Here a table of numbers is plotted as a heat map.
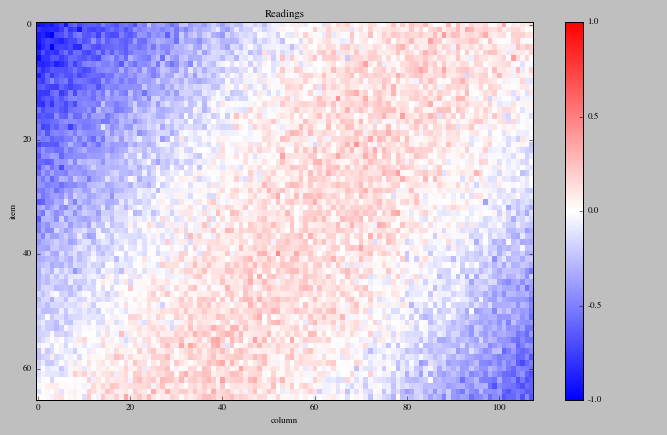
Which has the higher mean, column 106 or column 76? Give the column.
76
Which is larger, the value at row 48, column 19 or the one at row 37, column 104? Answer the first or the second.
the first
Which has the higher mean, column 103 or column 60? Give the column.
60
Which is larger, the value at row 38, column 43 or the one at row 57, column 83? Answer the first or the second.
the first
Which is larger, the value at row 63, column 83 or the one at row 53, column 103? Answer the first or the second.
the first
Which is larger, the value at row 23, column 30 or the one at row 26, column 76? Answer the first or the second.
the second
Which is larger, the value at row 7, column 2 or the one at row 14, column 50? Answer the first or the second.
the second
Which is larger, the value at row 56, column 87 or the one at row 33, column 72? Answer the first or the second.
the second
